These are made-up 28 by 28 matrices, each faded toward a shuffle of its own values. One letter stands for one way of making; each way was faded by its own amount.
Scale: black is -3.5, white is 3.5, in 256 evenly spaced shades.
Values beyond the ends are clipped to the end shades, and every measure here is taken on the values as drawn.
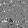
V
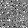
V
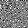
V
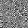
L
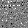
V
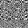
L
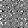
L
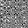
L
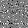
V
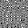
L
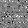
V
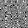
L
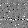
V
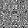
L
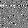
V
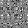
L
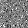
V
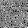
V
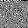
V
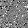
V
